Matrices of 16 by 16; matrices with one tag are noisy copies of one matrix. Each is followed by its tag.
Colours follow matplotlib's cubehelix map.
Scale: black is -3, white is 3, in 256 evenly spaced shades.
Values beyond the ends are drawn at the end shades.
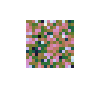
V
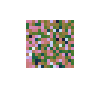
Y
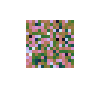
Y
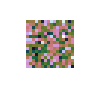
V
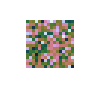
V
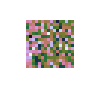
Y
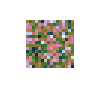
V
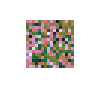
Y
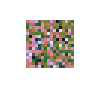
Y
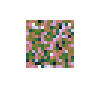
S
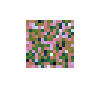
S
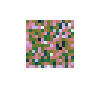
S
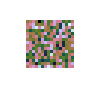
S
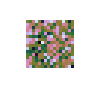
V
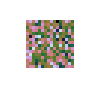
Y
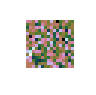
Y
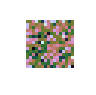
V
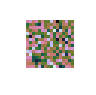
Y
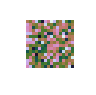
V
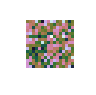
V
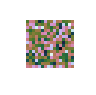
S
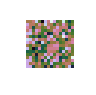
V
